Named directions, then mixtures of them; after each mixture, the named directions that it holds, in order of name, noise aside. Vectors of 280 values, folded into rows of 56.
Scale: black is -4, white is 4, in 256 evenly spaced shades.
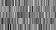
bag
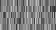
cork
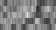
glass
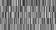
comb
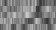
glass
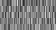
comb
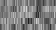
bag, cork, glass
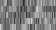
comb, cork, glass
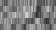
glass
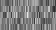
bag, cork, glass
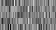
bag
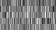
comb, cork, glass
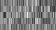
cork, glass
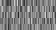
bag, comb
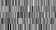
bag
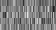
comb, cork, glass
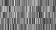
bag, cork, glass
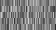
bag, cork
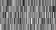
comb, cork
